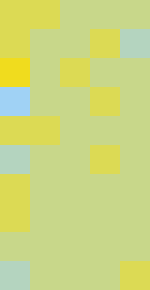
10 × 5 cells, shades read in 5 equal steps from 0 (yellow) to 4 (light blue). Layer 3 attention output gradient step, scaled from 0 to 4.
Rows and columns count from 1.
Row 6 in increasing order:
1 2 2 2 3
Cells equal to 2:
33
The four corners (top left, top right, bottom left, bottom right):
1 2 3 1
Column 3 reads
2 2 1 2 2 2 2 2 2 2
